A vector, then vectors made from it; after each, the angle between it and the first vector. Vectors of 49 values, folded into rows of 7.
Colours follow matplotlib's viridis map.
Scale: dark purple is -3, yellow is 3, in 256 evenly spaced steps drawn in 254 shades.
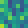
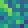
partly aligned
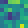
partly opposed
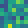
partly opposed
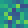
partly aligned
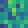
nearly opposite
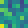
nearly parallel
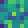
nearly opposite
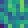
nearly opposite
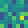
partly aligned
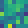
partly opposed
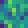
nearly opposite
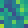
orthogonal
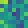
partly aligned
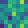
nearly opposite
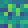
partly opposed
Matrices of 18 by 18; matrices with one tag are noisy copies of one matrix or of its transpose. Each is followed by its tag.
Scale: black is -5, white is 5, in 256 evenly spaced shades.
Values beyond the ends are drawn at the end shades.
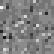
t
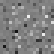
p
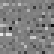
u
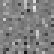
u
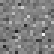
p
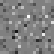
p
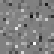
p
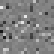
t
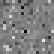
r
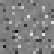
p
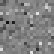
r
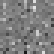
u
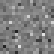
p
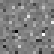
p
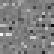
u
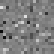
t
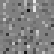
u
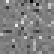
t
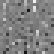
u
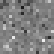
r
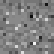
p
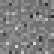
p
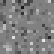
r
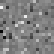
t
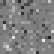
r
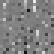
u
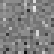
u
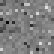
r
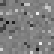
r
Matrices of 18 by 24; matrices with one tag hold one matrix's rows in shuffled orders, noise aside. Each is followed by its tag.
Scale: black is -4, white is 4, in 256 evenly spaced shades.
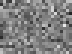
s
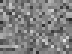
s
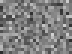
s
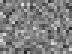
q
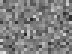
q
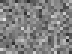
q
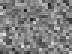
q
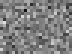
q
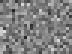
q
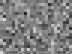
q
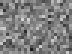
q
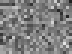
s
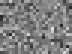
s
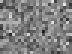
s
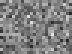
s
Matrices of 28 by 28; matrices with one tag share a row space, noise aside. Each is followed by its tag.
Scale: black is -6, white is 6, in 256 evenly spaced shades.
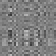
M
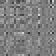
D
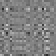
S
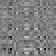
M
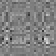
S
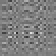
M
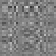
M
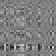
D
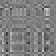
S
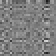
S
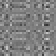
S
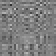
M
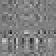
M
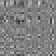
D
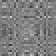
M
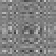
M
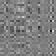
D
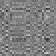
S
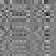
S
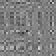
D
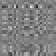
M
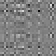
D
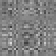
M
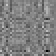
S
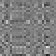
S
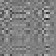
S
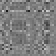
S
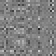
D
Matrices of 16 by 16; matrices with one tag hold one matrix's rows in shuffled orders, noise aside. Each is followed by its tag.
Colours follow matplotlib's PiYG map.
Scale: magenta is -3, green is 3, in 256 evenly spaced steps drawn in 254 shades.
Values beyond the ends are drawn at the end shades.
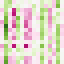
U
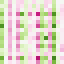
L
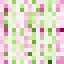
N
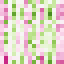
N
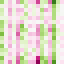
L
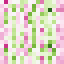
N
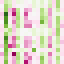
U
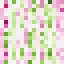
N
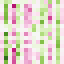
U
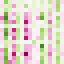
U
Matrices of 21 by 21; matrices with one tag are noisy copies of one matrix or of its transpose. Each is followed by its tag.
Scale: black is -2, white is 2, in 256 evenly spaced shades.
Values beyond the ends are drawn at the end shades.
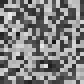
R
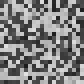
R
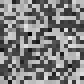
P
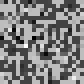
P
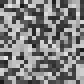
R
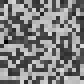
R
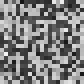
P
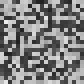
P
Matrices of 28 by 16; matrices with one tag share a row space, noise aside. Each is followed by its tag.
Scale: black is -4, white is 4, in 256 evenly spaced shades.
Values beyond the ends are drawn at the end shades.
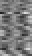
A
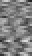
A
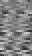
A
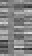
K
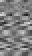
A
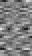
A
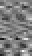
A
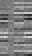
K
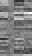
K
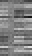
K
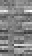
K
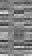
K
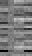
K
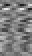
A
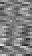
A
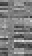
K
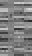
K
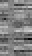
K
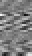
A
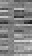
K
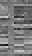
K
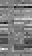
K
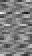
A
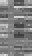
K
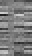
K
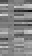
K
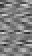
A
